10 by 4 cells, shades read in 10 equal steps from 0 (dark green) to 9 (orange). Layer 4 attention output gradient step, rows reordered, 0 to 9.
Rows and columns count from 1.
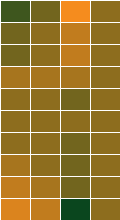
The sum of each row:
20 21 21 23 19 20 19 20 22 20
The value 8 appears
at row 10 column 1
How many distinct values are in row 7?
2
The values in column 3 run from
0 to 9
